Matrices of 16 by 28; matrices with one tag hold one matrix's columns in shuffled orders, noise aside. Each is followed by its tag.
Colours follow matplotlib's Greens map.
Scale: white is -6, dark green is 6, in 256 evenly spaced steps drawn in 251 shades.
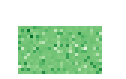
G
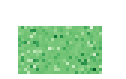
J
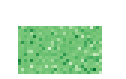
J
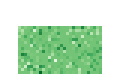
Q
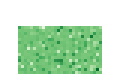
J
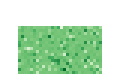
J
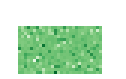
Q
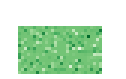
G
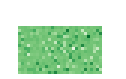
G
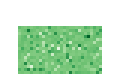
G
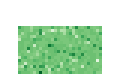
Q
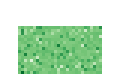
Q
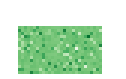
G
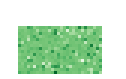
Q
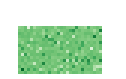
J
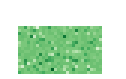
J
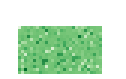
J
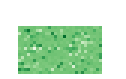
G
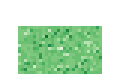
G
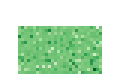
J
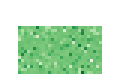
Q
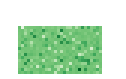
J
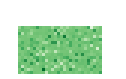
J
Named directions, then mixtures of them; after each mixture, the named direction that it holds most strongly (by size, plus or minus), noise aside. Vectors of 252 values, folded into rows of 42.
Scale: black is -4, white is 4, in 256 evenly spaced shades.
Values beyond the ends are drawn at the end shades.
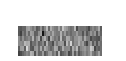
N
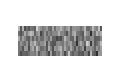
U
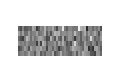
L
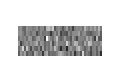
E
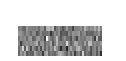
E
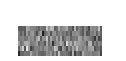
N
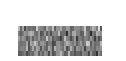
U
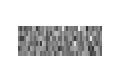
L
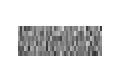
U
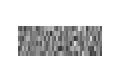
L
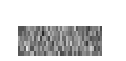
N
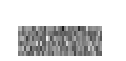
L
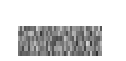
U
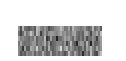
U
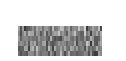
U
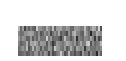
U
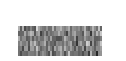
U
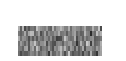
U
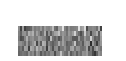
L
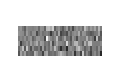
E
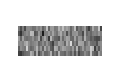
N
